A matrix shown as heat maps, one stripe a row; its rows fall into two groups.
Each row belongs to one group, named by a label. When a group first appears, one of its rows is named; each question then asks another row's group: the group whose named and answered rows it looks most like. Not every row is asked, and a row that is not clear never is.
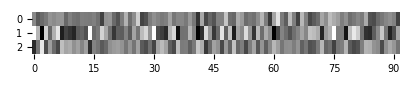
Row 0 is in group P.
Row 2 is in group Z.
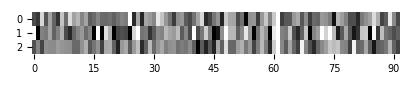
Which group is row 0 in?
Z
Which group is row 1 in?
P
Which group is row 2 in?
P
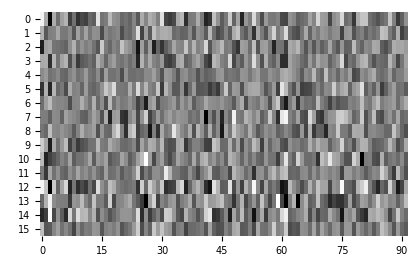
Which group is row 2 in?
Z
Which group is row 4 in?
P
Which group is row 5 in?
P
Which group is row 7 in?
P
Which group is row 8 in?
P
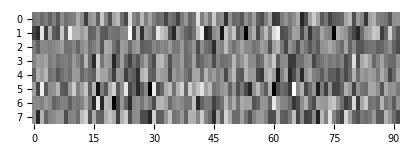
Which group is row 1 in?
Z
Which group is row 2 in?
P
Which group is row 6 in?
P
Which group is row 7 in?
P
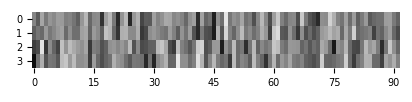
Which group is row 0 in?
P
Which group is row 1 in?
P
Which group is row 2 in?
Z
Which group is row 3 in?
Z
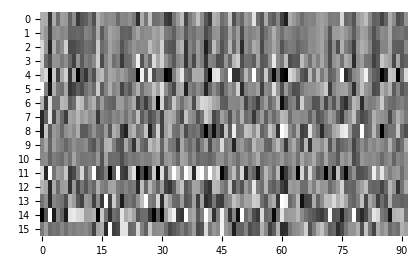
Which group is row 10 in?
P
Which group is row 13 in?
P
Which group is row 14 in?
Z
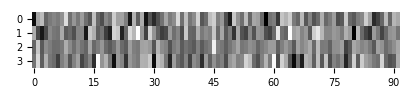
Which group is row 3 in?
P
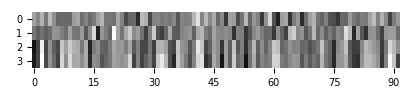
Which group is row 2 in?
Z
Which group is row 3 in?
Z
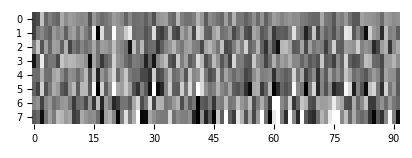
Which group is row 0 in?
Z
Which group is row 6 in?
P
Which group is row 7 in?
P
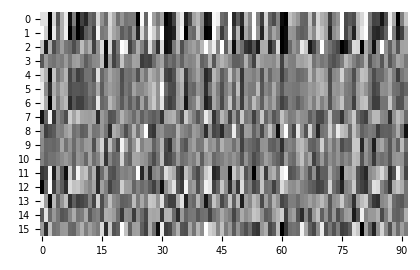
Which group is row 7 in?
Z
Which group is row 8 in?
P
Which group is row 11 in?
Z
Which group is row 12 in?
Z
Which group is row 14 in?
P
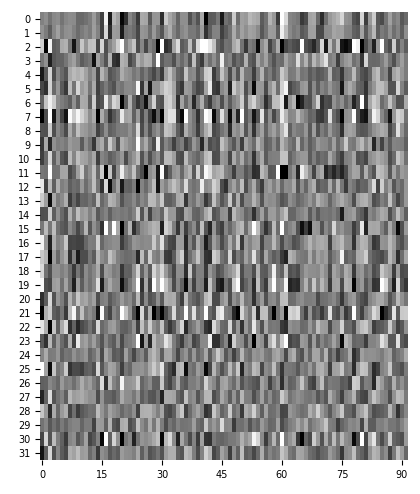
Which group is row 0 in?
P
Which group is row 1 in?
P
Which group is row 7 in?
Z
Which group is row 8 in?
Z
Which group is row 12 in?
P
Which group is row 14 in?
Z
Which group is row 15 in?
P
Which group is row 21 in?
Z
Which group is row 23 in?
Z
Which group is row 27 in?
Z
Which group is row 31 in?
Z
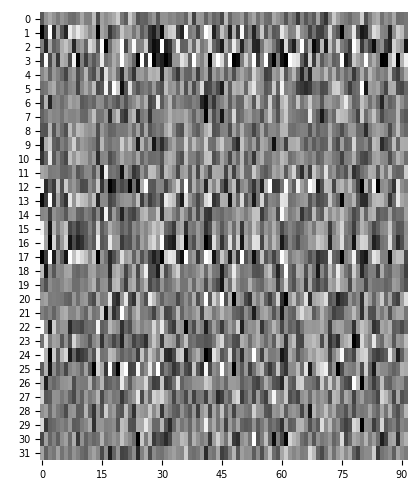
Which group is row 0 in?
P
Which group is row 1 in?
Z
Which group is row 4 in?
P
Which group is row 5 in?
P
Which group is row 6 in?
P
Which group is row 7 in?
P
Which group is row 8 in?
Z
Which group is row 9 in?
Z
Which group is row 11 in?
P
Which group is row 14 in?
P
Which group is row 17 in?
Z
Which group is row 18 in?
P
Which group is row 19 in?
P
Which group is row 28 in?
P
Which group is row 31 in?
P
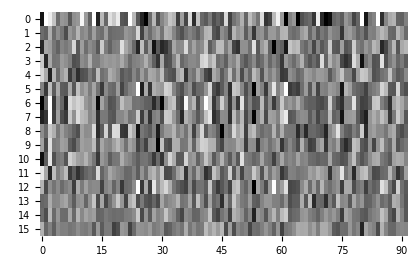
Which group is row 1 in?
Z
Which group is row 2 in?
Z
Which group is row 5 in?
Z
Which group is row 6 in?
Z
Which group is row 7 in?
Z
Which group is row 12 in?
Z
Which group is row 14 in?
Z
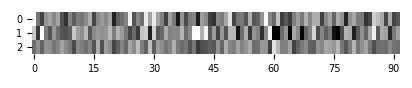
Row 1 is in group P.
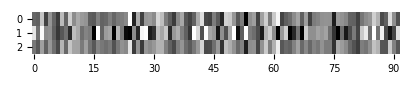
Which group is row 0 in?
Z
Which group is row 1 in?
P
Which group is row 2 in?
Z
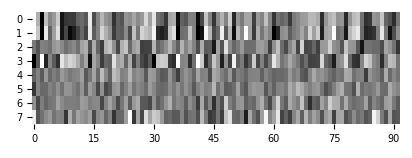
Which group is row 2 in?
P
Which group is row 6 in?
P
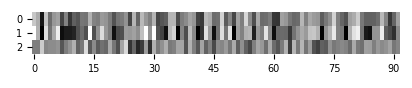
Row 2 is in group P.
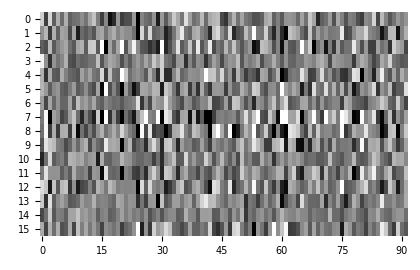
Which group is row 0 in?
P
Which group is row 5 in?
P
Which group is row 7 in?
P
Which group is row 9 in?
P
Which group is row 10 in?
Z
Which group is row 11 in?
P
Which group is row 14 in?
Z
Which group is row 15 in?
Z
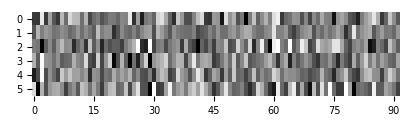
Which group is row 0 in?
Z
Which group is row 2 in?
P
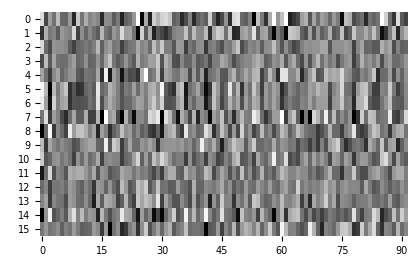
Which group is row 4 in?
P
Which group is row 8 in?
Z
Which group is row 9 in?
P
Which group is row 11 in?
Z
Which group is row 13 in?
P
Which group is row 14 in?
Z
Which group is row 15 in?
P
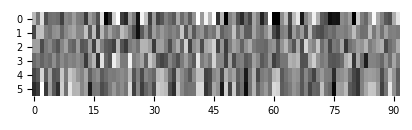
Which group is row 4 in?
Z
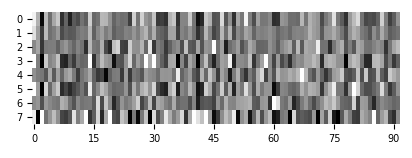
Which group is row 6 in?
P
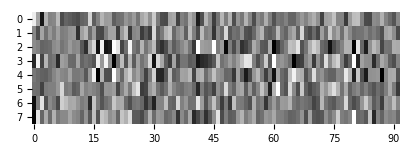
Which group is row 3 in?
P
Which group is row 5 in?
P
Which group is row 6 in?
Z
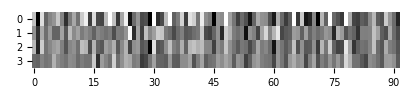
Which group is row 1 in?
Z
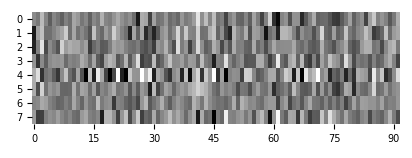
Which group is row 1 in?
Z
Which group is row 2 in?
Z
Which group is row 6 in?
P
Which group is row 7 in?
P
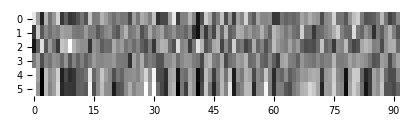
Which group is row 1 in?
P
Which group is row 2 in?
Z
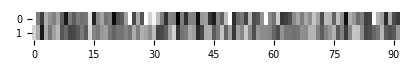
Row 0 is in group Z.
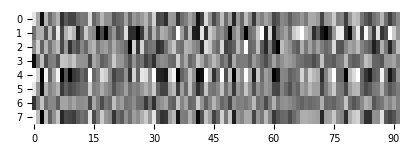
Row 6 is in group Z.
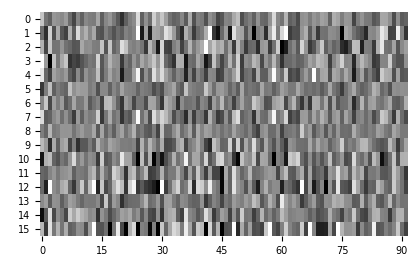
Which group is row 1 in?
Z
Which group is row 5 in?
Z
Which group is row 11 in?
P
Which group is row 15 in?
P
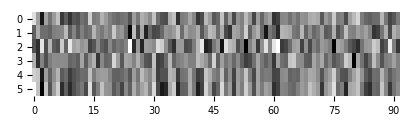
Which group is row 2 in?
Z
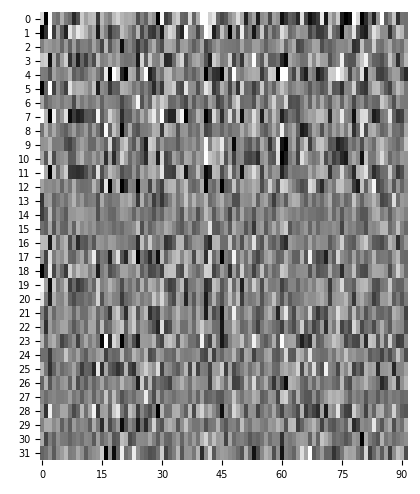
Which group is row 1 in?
Z
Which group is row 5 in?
Z
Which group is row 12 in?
P
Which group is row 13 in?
Z
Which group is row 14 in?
Z
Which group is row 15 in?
Z
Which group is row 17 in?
P
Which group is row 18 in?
Z
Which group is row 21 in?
P
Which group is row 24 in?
P
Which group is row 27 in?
P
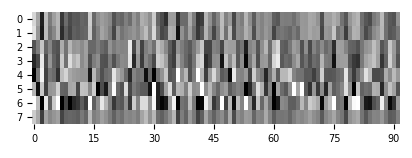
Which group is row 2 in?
Z
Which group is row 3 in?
Z
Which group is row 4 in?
Z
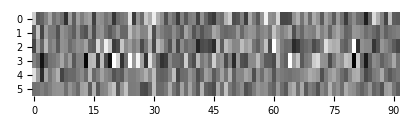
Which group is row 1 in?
P
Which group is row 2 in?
P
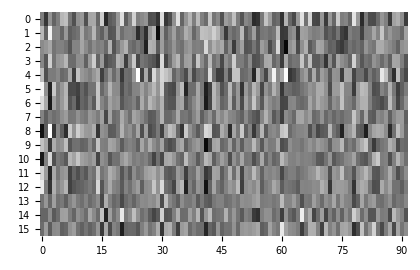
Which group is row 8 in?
Z
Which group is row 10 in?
Z
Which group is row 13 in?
P
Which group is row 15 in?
P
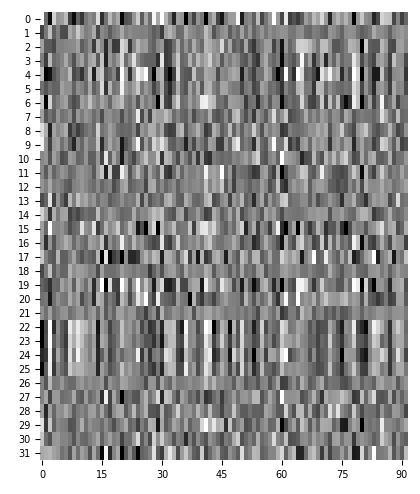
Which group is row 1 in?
Z
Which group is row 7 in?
Z
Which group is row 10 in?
P
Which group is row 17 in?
P
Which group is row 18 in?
Z
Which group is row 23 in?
Z
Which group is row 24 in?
Z
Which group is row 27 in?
P
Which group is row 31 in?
P
